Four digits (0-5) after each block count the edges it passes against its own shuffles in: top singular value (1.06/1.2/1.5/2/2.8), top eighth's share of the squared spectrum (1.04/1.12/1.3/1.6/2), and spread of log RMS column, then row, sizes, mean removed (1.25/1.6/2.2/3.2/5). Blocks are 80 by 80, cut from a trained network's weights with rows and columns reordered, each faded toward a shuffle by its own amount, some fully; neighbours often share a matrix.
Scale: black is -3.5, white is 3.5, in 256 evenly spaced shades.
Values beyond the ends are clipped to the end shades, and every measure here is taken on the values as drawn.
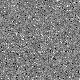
2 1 0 0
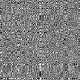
4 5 2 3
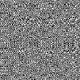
3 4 2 3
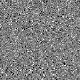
3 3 1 2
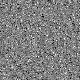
2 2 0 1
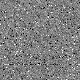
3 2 0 1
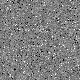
0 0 0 0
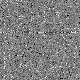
2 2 0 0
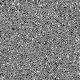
0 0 0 0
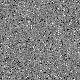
1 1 0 0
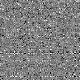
4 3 1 2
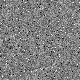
0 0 0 0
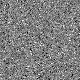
1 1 0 0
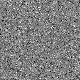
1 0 0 0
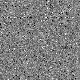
2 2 0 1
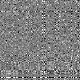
4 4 2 3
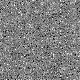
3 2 0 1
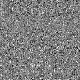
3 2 1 1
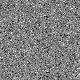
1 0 0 0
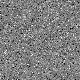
1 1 0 0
